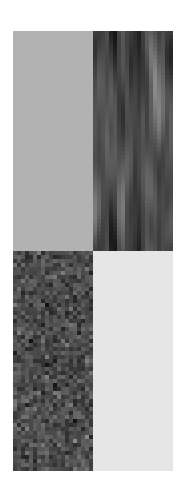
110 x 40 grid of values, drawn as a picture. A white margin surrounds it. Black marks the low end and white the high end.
The table splits into 2 rows of 2 panels. Panel 1,1: high, flat. Panel 1,2: low, streaked downward. Panel 2,1: low, fine-grained. Panel 2,2: very high, flat.
